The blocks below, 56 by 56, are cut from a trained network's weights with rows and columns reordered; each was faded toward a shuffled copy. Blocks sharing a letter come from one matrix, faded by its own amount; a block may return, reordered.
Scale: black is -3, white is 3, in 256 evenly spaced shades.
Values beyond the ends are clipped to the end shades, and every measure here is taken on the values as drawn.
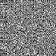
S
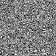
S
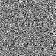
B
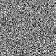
B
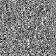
B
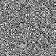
B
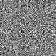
S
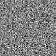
S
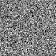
S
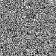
S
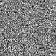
B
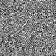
B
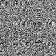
B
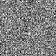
B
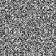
S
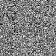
S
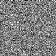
B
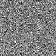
B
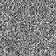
B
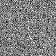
B
